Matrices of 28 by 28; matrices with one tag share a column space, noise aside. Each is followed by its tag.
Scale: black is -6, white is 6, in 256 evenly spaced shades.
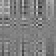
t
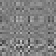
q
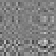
q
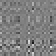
q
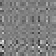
q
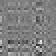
q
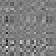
q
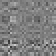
q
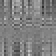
t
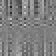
t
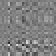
q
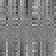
t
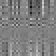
t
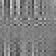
t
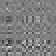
q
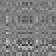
q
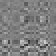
q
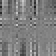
t
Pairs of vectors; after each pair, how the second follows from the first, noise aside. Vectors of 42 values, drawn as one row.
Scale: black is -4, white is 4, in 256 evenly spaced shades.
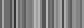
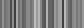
copied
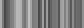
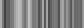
copied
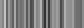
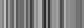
copied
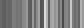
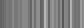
shrunk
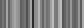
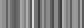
negated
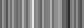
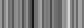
negated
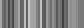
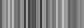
negated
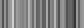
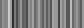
shuffled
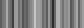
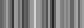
copied
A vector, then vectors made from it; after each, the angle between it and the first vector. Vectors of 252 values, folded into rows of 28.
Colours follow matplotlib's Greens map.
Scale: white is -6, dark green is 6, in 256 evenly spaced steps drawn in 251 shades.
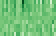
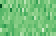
orthogonal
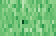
partly opposed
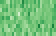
partly aligned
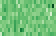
orthogonal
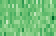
partly aligned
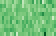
partly opposed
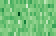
orthogonal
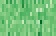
partly aligned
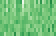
nearly opposite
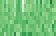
nearly opposite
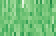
nearly opposite
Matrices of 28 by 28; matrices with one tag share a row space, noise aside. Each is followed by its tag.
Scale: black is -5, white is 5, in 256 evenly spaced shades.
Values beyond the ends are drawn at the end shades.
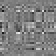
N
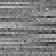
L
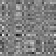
N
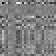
N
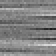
L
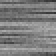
L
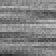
L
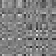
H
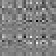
H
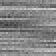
L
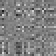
N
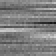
L
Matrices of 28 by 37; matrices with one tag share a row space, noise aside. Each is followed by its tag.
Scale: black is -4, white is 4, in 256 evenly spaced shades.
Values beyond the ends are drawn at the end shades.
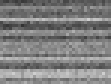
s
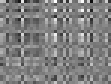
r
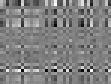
r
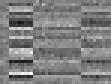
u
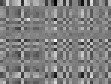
r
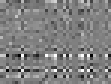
r
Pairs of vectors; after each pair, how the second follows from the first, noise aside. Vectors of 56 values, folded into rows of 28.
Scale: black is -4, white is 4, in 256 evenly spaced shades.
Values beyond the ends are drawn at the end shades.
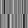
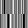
scaled up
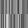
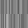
shrunk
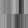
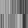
wrapped around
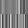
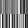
scaled up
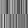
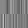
shrunk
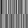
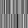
wrapped around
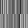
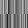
reversed
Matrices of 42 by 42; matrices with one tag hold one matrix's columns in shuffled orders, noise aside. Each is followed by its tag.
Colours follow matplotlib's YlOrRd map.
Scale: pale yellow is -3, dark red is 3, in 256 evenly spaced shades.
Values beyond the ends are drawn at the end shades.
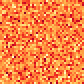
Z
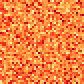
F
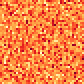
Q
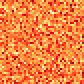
F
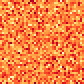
F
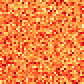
F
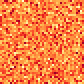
F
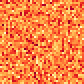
Q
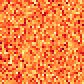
Q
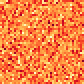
Q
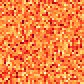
Q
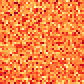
F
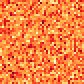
Q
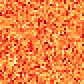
Q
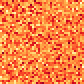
F
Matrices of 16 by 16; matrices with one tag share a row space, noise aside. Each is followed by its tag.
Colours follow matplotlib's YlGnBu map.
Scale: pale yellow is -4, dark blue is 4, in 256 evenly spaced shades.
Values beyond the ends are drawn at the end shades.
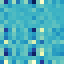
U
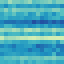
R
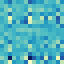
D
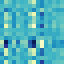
U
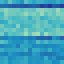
R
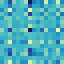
D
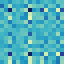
D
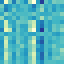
U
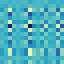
D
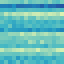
R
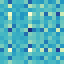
D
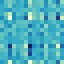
D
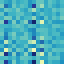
U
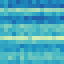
R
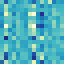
U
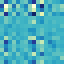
U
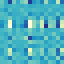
D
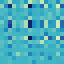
D
